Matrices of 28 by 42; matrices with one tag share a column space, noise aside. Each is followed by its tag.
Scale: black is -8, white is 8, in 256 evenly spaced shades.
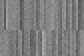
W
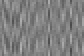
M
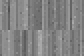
W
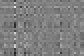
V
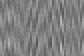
M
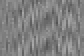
M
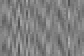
M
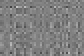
V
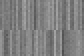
W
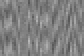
M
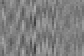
M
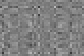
V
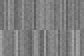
W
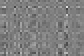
V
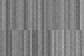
W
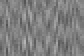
M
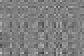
V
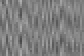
M
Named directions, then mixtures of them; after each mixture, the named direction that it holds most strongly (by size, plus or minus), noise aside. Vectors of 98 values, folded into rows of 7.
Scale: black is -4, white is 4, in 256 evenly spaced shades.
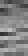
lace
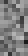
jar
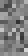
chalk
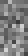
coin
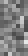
jar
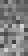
coin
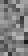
jar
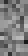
jar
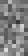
coin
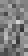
coin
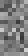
chalk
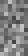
coin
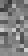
chalk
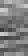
lace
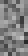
jar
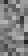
jar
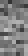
lace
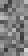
chalk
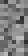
jar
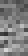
lace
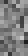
jar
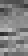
lace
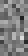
jar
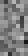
jar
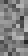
jar
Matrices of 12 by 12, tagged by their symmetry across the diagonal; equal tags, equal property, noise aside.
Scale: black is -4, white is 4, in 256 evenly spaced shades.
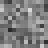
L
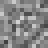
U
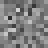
L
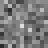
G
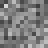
U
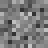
U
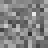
G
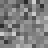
U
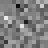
L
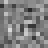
L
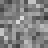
U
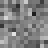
L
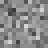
U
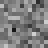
G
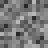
U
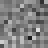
L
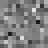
L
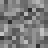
G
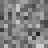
G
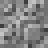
U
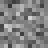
G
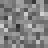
G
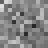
U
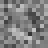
L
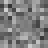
L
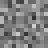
L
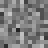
G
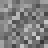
U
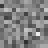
G
